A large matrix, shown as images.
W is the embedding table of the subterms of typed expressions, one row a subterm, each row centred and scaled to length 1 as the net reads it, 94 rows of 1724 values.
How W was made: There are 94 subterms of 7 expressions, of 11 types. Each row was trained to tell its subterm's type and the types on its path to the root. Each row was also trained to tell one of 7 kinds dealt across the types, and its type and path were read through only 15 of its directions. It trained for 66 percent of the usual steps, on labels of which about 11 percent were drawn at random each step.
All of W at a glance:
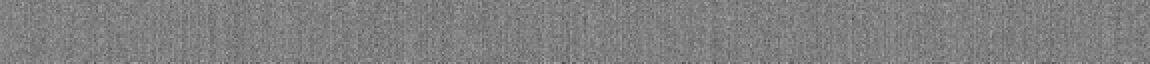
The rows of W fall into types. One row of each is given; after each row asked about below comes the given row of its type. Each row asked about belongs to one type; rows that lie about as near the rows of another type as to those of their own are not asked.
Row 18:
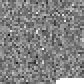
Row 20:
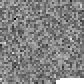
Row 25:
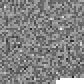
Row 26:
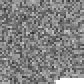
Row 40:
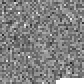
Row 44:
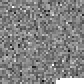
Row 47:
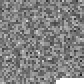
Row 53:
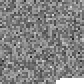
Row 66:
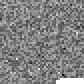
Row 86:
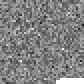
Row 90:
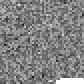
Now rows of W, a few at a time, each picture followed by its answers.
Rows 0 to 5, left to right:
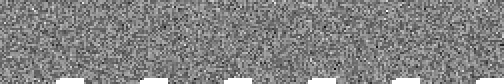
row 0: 25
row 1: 25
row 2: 90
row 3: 53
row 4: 44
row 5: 66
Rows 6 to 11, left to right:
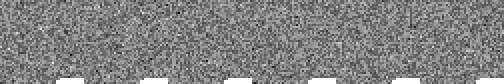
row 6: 20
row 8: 20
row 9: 40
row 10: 25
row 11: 40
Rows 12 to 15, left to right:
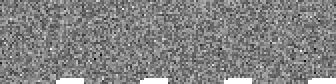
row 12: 40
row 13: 44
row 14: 47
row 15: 66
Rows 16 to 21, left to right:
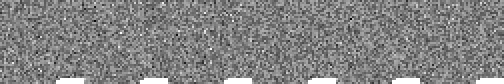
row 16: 20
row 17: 26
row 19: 18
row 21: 18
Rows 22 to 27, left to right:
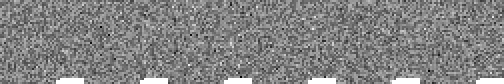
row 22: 53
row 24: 25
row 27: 40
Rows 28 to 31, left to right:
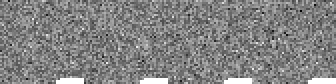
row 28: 20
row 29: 40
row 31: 26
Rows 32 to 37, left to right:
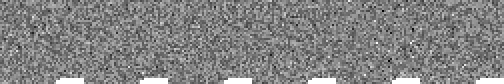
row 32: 47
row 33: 25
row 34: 86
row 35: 47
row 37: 47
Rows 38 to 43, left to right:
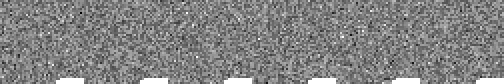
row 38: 44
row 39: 66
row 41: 86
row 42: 26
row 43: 20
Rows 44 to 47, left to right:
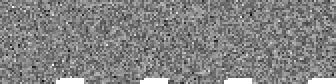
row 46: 40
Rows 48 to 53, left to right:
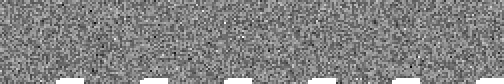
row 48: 90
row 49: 40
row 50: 66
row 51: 53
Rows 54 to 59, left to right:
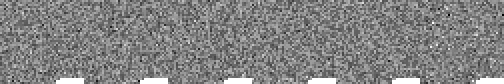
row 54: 90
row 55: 53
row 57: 20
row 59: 90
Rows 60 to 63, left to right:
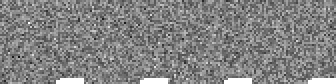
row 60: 66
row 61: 20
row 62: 66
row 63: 25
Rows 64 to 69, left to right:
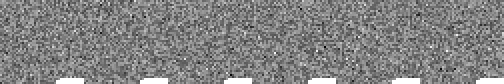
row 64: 86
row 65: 20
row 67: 66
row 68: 25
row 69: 66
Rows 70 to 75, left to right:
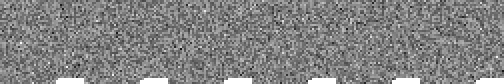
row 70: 25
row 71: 86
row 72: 53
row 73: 47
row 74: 86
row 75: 47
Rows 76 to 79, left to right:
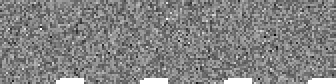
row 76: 47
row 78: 25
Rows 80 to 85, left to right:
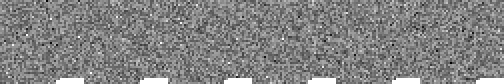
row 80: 90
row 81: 53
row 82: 20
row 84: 53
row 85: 66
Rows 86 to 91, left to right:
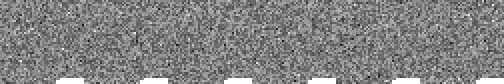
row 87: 40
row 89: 47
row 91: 40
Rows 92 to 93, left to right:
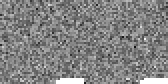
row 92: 90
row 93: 47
